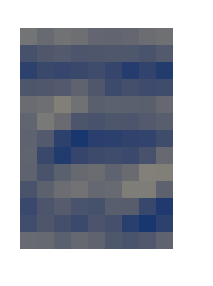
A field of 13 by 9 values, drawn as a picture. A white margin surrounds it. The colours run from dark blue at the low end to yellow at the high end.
Horizontal stripes repeat 3 times down the table. Values change most from cell to cell in the bottom right. Overall the values sit about 30% of the way up the scale. There is no overall slope.
